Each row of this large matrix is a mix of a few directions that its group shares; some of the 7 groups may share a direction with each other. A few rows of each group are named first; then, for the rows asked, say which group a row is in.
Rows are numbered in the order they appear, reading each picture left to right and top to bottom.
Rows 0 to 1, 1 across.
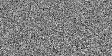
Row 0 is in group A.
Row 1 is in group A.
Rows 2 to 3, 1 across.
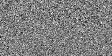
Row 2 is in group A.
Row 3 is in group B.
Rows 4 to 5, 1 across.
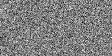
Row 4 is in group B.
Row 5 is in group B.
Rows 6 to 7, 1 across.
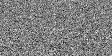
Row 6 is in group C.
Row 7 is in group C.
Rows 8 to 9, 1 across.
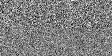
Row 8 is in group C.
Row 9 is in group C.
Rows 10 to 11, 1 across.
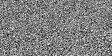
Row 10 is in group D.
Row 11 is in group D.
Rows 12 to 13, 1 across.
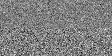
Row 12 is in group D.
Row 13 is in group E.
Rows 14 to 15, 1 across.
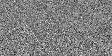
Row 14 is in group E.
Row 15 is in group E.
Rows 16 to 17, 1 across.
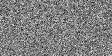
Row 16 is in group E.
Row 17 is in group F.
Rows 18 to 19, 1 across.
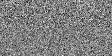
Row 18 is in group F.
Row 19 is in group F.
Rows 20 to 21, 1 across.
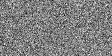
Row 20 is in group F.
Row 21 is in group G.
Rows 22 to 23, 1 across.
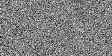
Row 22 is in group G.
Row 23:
B
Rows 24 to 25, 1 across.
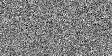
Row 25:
F
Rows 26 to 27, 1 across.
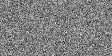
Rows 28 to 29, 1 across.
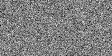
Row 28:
B
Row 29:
D
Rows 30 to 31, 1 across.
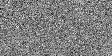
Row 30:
B
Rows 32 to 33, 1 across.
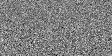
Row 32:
F
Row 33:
G
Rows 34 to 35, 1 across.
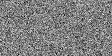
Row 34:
F
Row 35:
B
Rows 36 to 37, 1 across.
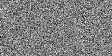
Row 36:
A
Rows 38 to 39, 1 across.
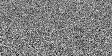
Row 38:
F
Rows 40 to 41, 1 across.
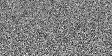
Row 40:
F
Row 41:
E
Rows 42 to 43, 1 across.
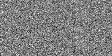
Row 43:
G
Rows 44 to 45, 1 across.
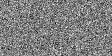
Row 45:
A
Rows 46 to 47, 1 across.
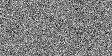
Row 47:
F
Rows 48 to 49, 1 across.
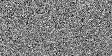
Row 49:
C
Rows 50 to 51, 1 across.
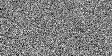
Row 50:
B
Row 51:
B
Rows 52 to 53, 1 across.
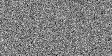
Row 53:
G
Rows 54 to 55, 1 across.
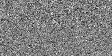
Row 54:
A
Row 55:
C
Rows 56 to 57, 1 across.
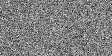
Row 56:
C
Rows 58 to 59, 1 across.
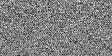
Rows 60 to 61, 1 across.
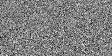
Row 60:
F
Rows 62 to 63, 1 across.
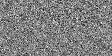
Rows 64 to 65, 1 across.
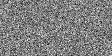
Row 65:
D
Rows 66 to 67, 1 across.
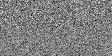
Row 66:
G
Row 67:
F
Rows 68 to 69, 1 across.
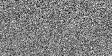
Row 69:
F
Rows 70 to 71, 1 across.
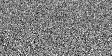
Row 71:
G
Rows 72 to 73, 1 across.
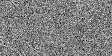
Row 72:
F
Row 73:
G
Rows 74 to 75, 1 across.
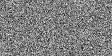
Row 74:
F
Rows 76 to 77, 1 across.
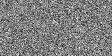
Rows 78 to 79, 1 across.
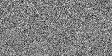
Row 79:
F
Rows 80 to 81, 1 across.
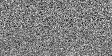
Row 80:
D
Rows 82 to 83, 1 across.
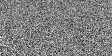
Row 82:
D
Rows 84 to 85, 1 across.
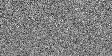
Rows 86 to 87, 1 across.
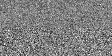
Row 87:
G
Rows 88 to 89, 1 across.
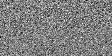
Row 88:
D
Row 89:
B
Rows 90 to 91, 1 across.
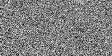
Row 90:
B
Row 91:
B
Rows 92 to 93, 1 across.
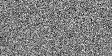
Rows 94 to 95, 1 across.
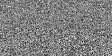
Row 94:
F
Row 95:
F
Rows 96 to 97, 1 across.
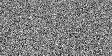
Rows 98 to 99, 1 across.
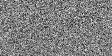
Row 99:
A
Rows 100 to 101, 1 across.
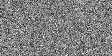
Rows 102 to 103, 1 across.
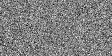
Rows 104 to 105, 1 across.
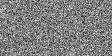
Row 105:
F
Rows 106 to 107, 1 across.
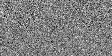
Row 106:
G
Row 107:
A
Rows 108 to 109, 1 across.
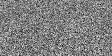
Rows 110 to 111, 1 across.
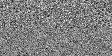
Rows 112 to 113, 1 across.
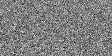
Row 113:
E
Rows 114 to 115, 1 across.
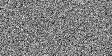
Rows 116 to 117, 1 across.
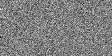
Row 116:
B
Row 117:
B
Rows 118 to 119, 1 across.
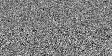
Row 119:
E
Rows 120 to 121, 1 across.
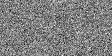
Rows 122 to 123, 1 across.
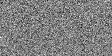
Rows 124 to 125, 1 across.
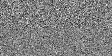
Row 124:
F
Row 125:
A
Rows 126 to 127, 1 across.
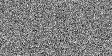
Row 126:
C
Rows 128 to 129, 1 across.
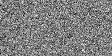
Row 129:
B
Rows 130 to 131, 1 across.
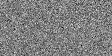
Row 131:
E
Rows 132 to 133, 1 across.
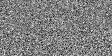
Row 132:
E
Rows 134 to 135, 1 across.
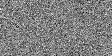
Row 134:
B
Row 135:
F
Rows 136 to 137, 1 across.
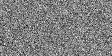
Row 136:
E
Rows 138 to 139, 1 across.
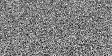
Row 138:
F
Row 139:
D
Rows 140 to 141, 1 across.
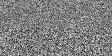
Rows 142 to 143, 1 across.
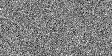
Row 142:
B
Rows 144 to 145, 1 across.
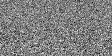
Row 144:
F
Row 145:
E
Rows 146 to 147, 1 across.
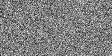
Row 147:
D
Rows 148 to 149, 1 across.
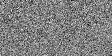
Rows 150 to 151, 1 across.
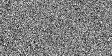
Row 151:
G
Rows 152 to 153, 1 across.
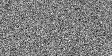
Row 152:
A
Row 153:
D
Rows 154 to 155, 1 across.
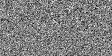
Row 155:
D
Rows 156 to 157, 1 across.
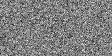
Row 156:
E
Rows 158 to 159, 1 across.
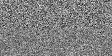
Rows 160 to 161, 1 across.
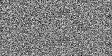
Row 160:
E
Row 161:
E
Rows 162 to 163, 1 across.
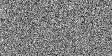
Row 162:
A
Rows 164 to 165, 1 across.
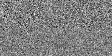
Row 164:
G
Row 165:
C
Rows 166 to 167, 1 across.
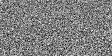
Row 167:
D
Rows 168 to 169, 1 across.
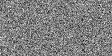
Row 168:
F
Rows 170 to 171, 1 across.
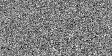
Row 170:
F
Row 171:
A
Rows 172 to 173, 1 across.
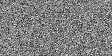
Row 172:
E
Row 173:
C
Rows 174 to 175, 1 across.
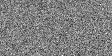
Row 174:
D
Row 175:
F
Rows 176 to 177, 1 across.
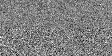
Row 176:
D
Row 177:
B
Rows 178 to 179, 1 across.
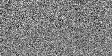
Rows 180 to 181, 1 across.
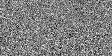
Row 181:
A
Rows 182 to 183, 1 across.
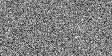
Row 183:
A
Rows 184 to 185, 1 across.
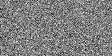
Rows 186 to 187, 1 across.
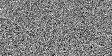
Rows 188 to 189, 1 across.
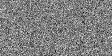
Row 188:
B
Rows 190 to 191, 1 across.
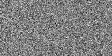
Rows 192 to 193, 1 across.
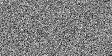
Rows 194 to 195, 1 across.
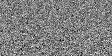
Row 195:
E
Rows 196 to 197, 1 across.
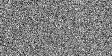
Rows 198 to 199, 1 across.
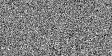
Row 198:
F
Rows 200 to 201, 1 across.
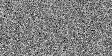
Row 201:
E
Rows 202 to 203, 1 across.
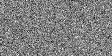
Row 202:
C
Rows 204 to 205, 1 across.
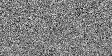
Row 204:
C
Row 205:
C
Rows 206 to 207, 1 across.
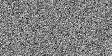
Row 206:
F
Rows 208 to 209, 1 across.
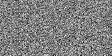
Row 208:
F
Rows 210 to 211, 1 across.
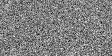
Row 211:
D
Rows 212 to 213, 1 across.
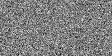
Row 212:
F
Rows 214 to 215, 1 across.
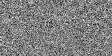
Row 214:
C
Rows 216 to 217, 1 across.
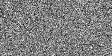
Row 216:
G
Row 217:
F
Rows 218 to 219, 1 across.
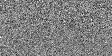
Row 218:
F
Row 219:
B
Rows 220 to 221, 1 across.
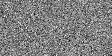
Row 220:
G
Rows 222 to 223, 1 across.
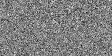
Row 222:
A
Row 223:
E
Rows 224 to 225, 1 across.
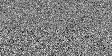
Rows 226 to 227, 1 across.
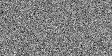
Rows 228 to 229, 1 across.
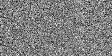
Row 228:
A
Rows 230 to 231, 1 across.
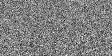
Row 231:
C
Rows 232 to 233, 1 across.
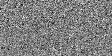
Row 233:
A
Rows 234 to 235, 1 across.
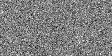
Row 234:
G
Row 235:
C
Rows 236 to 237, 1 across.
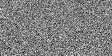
